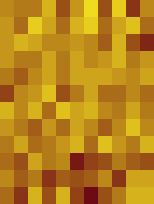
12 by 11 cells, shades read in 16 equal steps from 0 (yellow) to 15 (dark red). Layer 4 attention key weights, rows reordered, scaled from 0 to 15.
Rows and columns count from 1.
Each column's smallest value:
3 3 1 2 2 3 0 2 1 2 3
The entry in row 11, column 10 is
4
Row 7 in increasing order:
2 3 3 3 4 4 6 6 7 7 8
